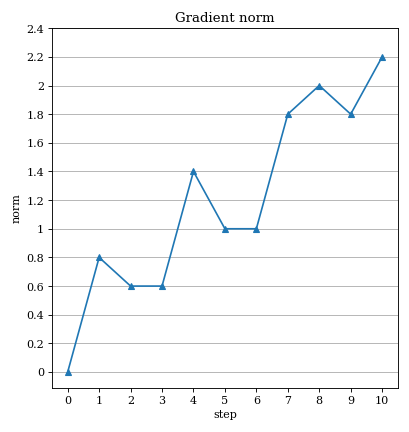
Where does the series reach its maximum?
10
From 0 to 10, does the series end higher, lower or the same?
higher
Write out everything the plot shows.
Title: Gradient norm
x-axis: step, ticks 0 1 2 3 4 5 6 7 8 9 10
y-axis: norm, ticks 0 0.2 0.4 0.6 0.8 1 1.2 1.4 1.6 1.8 2 2.2 2.4
Values:
0 0.8 0.6 0.6 1.4 1 1 1.8 2 1.8 2.2
